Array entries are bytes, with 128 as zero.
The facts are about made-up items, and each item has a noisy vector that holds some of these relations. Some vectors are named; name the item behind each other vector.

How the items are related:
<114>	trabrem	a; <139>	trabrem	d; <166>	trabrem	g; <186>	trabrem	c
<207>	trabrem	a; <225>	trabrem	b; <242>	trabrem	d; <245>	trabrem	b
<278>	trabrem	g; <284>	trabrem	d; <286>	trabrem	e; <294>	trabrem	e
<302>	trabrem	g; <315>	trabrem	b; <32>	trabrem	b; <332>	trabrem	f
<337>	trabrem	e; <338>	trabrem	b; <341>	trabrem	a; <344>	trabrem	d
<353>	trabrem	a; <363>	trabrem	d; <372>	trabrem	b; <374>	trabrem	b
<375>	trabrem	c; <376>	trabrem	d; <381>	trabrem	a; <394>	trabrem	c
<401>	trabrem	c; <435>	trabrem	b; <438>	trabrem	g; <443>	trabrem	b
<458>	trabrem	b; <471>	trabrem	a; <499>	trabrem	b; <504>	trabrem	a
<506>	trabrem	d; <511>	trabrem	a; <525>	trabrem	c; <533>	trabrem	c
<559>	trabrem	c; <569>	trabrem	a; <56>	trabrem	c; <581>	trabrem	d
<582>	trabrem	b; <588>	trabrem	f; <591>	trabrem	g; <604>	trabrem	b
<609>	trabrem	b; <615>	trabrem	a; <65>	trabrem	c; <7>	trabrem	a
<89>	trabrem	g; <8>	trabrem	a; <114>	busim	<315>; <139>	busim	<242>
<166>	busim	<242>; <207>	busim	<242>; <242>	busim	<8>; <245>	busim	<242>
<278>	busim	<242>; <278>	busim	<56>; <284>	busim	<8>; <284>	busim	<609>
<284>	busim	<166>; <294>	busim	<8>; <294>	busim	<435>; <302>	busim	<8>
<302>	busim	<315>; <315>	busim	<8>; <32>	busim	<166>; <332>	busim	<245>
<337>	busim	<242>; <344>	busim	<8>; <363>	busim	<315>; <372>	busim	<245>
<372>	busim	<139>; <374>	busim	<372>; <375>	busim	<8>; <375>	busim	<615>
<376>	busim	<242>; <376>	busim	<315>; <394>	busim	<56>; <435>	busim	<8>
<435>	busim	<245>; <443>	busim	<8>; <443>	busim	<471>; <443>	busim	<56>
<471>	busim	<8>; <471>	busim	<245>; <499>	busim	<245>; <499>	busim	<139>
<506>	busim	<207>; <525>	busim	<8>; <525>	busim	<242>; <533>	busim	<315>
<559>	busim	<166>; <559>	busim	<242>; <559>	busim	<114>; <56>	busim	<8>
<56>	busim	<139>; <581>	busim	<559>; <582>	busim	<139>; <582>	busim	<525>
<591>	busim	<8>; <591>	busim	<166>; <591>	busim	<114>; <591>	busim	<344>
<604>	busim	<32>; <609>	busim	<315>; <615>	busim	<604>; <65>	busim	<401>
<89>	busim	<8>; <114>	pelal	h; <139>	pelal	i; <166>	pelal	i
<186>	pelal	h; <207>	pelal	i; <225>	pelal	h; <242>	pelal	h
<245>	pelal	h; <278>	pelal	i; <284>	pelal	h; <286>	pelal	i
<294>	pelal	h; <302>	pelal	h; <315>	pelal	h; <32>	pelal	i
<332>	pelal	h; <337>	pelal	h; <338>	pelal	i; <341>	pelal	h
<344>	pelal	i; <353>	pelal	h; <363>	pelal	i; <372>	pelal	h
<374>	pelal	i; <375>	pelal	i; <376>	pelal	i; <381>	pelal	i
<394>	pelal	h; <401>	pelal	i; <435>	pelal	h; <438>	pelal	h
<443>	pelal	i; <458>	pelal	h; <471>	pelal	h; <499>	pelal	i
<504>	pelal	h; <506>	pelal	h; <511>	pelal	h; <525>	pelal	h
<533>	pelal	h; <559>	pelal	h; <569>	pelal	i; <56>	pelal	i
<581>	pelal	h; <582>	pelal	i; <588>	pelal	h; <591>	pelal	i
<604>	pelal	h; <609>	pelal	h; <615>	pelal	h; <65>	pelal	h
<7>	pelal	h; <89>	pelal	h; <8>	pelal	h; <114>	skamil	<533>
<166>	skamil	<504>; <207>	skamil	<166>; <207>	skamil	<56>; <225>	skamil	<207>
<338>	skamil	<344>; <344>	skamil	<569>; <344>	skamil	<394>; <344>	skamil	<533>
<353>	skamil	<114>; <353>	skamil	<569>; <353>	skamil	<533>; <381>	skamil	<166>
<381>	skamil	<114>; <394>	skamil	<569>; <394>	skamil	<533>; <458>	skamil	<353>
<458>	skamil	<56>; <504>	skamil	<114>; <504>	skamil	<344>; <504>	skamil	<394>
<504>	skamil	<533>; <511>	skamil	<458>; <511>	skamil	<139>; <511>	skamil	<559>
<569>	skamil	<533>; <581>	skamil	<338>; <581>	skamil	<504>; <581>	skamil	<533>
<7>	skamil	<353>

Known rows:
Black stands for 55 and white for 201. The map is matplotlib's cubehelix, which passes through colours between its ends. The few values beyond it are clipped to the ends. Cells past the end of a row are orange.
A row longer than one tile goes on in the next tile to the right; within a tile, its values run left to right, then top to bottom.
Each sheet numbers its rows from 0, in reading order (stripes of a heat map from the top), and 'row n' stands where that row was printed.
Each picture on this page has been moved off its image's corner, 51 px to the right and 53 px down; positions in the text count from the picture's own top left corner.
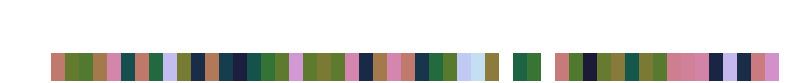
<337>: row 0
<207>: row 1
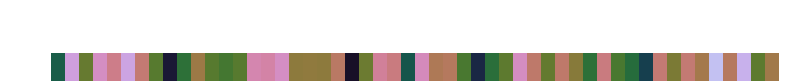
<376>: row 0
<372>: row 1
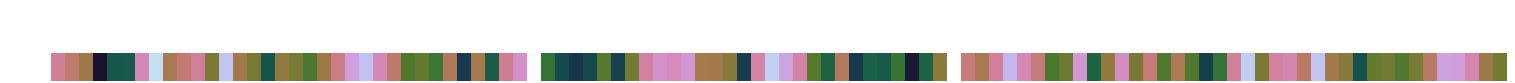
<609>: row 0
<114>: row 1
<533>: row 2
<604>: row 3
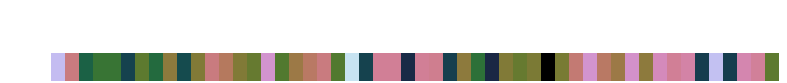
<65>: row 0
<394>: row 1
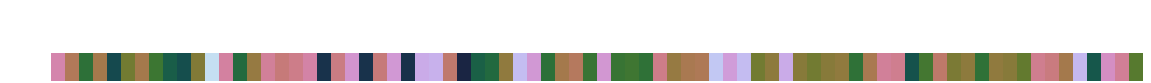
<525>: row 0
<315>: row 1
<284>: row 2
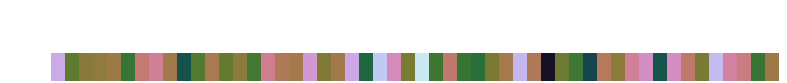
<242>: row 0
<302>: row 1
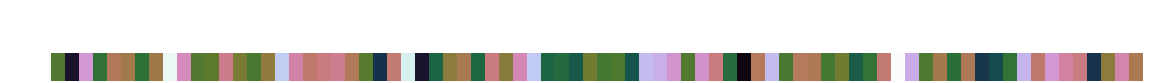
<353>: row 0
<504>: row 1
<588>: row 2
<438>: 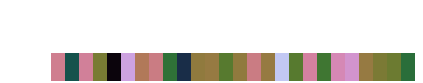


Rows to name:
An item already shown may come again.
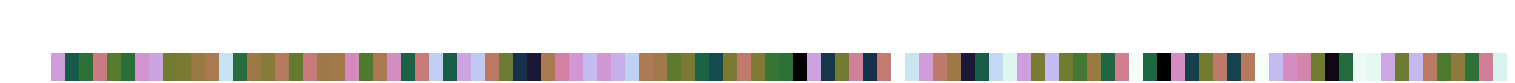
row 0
<506>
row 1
<375>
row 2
<7>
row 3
<7>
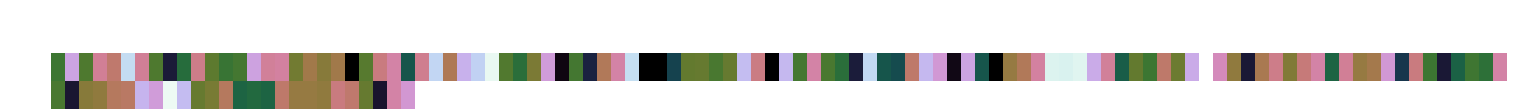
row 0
<376>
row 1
<139>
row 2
<225>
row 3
<286>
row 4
<341>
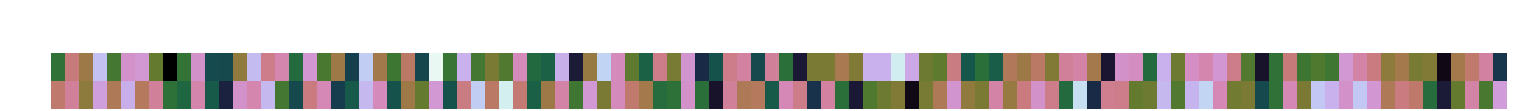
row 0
<166>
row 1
<338>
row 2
<341>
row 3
<376>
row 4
<591>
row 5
<363>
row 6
<394>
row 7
<344>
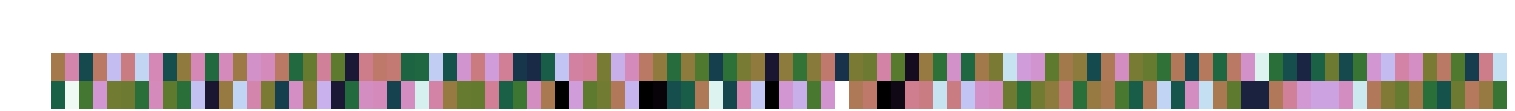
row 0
<363>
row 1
<401>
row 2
<581>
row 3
<114>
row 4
<338>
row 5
<559>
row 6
<56>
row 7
<375>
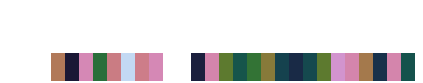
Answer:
<511>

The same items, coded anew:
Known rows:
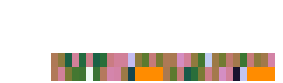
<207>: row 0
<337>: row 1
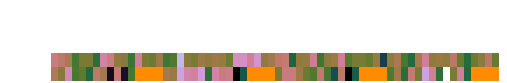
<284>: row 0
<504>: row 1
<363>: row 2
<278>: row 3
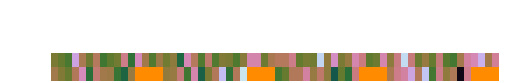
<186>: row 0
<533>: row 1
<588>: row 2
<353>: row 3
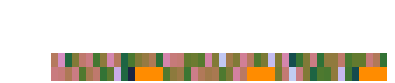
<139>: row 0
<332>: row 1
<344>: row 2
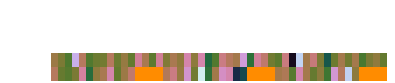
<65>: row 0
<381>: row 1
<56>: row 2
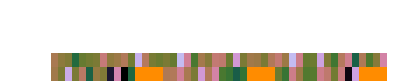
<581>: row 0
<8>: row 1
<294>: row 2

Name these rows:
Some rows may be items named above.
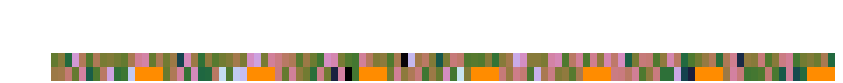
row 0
<533>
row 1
<394>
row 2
<506>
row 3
<375>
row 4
<471>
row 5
<139>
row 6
<376>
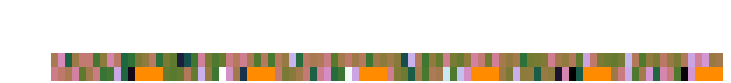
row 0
<139>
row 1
<166>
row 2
<315>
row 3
<559>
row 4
<581>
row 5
<114>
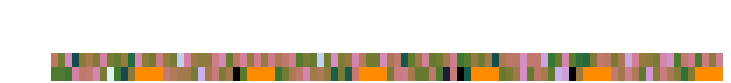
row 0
<438>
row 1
<341>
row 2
<588>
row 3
<363>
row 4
<286>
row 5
<471>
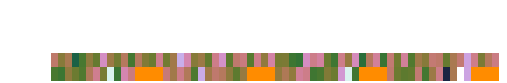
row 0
<89>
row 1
<471>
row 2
<338>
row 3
<225>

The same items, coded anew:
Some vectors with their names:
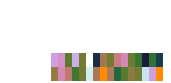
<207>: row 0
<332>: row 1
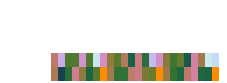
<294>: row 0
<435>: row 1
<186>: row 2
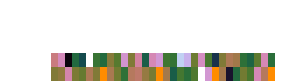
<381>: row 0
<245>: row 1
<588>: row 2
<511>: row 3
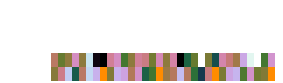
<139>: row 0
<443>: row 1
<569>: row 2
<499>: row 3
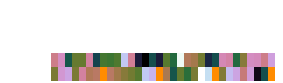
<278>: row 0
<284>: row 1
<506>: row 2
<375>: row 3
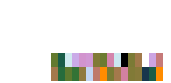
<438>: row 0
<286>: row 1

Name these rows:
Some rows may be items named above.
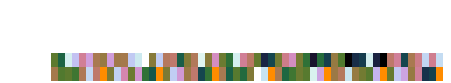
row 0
<438>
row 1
<56>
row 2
<338>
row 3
<506>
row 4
<332>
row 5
<344>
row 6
<401>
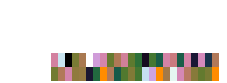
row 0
<286>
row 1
<332>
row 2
<166>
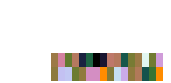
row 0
<363>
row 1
<338>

